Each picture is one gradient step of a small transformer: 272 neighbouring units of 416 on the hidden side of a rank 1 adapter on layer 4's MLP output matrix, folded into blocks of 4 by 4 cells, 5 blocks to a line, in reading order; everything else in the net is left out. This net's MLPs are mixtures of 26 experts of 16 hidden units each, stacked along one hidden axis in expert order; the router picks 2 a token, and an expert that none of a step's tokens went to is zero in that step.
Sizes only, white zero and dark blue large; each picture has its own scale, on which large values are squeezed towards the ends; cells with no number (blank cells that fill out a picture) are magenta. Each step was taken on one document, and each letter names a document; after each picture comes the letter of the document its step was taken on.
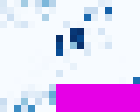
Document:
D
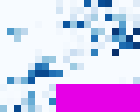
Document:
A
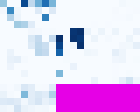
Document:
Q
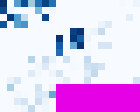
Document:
D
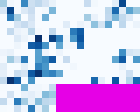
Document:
Q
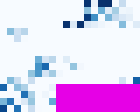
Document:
A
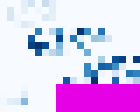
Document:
Q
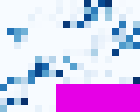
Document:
A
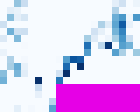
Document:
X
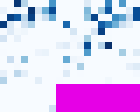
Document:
X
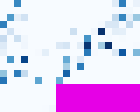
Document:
X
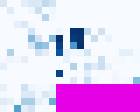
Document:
Q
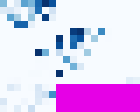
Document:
D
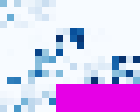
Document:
Q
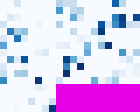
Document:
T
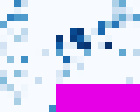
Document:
X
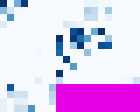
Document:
D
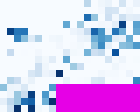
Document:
A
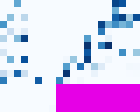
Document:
X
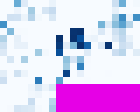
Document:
X
